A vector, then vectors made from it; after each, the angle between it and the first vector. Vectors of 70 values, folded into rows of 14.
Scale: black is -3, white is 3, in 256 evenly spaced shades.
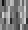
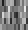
nearly parallel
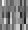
nearly opposite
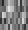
partly aligned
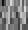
nearly parallel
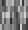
nearly parallel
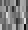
partly aligned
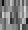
nearly parallel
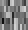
orthogonal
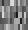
partly aligned
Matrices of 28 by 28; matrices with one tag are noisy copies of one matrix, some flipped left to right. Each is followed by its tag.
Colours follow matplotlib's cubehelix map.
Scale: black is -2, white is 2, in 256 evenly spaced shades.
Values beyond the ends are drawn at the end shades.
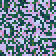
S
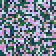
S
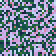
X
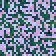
S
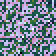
S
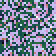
X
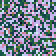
S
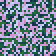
S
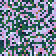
X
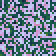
S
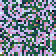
X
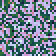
S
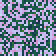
X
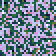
S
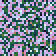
X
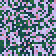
X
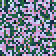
S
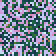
X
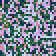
S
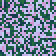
S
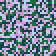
S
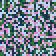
S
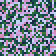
S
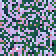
X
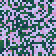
X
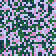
X
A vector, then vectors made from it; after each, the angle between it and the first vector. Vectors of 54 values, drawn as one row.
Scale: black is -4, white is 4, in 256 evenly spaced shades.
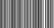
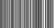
nearly parallel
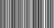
nearly parallel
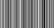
nearly opposite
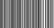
nearly parallel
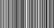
partly opposed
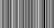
nearly opposite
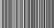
partly opposed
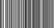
orthogonal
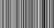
nearly opposite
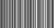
partly aligned
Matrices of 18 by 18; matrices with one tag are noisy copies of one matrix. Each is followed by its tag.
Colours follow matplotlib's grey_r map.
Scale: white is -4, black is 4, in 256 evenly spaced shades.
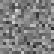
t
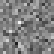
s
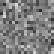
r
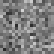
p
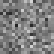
p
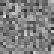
r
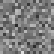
t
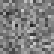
p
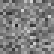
p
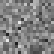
s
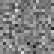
t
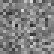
p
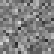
s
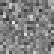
r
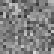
r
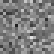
p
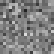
r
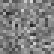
p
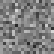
t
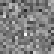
r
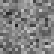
p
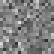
s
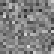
r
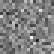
p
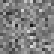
p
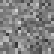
s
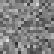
s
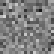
r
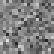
s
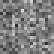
p
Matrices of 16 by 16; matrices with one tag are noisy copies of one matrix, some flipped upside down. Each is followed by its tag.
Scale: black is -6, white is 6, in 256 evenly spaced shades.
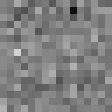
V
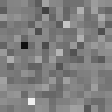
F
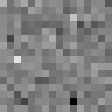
V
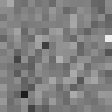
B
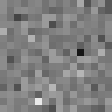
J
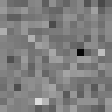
J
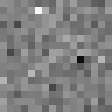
J
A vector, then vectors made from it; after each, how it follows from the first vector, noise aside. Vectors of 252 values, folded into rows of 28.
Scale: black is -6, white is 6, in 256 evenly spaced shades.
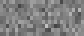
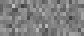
wrapped around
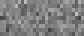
wrapped around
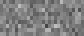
negated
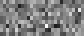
scaled up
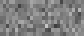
copied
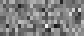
scaled up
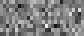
scaled up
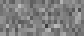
negated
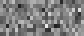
scaled up
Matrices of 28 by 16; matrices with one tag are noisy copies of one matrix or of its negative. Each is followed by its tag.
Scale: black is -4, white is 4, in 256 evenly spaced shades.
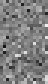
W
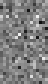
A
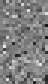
W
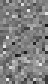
W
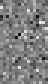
A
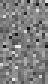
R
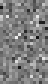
A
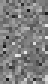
W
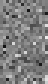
W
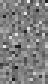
R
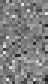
W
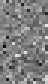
W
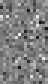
A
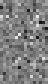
A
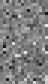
W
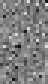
R
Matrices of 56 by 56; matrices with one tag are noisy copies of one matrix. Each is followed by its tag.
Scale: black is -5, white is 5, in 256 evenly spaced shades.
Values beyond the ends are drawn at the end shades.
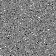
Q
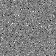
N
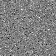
Q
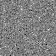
Q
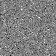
Q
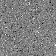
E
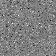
N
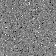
E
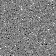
Q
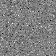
N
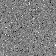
E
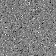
E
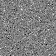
Q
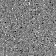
E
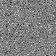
N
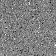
E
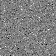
Q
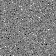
Q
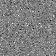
N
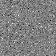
N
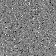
E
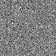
N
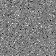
N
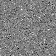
Q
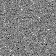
Q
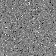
E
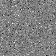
N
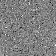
E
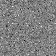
N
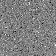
E
